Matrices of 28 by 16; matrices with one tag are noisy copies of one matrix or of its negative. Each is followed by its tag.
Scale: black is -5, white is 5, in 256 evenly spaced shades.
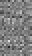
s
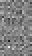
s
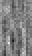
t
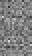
s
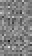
s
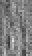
t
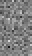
s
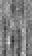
t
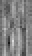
t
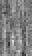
t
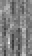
t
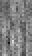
t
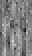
t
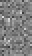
s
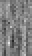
t
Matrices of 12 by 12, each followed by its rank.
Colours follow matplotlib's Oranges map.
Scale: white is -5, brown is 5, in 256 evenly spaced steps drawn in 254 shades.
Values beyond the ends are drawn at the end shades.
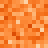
full rank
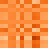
one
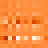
one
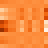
one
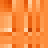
one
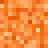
full rank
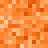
full rank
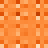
one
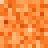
full rank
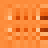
one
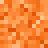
full rank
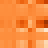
one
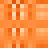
one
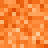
full rank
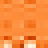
one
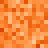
full rank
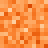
full rank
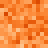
full rank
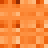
one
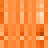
one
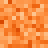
full rank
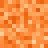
full rank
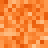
full rank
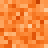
full rank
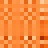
one
